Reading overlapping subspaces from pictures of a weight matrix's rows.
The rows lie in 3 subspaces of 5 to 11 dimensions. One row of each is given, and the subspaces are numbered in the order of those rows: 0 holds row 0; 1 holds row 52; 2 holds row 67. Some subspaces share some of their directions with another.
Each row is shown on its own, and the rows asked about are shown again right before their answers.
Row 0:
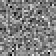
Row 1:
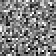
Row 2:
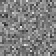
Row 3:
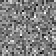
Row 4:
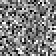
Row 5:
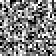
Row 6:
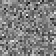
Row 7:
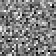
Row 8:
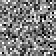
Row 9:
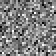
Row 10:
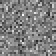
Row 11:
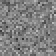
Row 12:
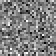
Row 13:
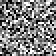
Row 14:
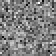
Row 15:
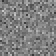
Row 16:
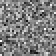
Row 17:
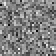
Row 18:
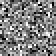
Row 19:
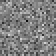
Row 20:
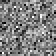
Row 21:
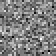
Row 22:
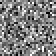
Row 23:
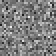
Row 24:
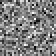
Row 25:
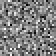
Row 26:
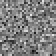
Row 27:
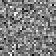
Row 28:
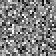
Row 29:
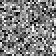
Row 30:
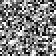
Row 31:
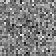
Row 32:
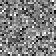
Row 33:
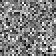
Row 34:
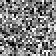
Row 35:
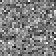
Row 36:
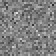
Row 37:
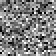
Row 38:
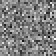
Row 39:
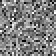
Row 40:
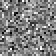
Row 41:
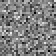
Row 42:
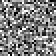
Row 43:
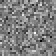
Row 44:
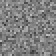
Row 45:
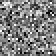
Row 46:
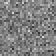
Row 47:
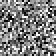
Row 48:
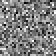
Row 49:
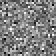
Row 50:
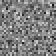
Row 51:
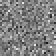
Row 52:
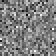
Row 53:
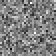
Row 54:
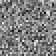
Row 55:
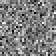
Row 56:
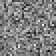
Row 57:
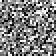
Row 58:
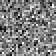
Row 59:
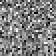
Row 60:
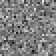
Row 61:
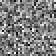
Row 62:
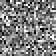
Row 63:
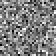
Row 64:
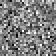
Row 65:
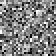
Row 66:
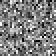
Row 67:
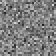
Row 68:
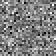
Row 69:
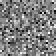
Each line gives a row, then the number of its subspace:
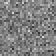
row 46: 2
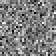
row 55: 0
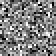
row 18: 2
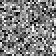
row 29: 2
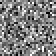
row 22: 2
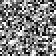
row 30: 1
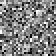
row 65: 2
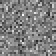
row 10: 0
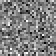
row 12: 0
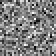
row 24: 2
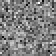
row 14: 1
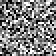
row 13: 1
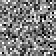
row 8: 0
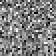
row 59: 2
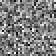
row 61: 2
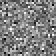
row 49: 2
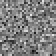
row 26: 1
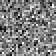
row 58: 0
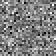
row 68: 2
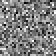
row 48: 1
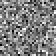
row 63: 1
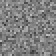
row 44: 1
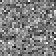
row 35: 2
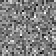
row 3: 1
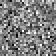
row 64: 2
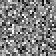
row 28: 1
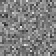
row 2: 2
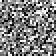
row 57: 2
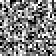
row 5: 2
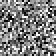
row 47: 2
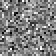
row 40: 2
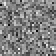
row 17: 2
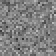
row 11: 2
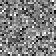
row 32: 2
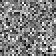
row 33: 2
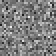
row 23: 1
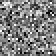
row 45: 2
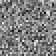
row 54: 0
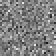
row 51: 2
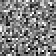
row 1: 0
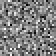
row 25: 0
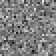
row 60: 1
